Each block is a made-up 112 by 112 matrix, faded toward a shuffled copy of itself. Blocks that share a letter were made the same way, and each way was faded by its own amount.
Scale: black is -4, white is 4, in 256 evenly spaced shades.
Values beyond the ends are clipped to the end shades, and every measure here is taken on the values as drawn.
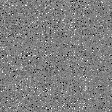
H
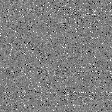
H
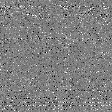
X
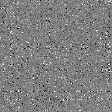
H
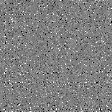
H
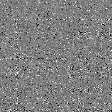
X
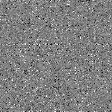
X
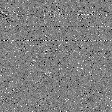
X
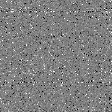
H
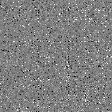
H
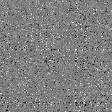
H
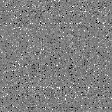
H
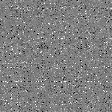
H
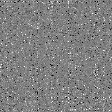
H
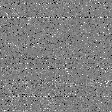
X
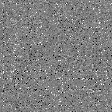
H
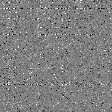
X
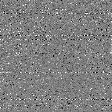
X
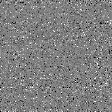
H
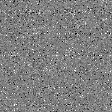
X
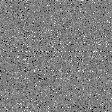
X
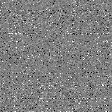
X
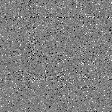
H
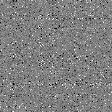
H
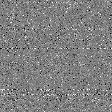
X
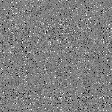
H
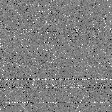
X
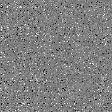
H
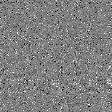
H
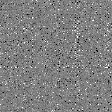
H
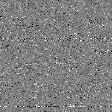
X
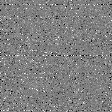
X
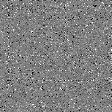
H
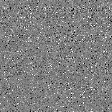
X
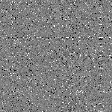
H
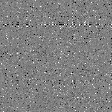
H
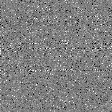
X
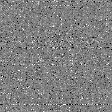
X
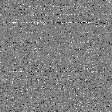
X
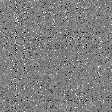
H
